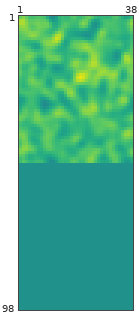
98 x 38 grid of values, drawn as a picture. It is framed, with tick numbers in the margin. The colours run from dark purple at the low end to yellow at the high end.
It is made of 2 by 1 panels. Panel 1,1: high, blotchy. Panel 2,1: middling, flat.
